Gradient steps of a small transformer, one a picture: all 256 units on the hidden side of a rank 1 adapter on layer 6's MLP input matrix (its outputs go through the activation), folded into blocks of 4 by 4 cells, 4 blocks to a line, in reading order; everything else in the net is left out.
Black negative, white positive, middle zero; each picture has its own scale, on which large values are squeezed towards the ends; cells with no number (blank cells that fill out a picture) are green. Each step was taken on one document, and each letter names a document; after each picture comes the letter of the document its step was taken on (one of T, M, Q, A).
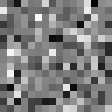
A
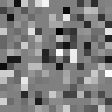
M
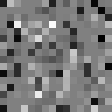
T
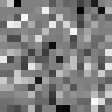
T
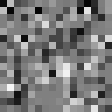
A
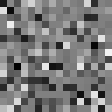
A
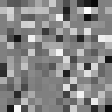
A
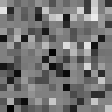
A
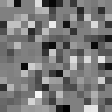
T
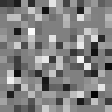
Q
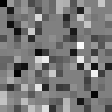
Q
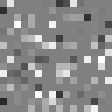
T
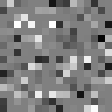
T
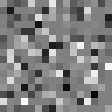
Q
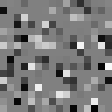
T
